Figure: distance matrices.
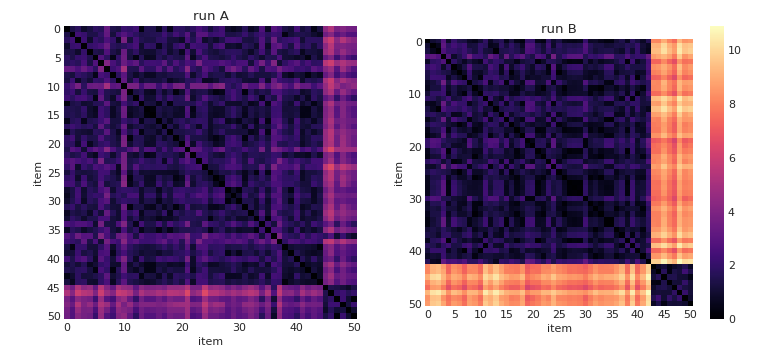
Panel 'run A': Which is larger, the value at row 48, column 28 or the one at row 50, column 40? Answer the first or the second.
the first
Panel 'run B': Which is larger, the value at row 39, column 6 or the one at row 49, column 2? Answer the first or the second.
the second
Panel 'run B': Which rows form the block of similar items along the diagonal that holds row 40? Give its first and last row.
0 to 42
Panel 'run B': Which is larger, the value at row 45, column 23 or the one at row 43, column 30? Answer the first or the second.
the first
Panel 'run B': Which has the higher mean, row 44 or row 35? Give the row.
44
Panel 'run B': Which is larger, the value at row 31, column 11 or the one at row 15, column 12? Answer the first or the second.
the first
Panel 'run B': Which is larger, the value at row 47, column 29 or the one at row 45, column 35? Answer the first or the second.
the second
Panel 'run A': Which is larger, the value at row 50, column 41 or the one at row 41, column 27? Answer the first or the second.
the first
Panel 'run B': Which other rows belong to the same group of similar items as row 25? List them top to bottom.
0, 1, 2, 3, 4, 5, 6, 7, 8, 9, 10, 11, 12, 13, 14, 15, 16, 17, 18, 19, 20, 21, 22, 23, 24, 26, 27, 28, 29, 30, 31, 32, 33, 34, 35, 36, 37, 38, 39, 40, 41, 42
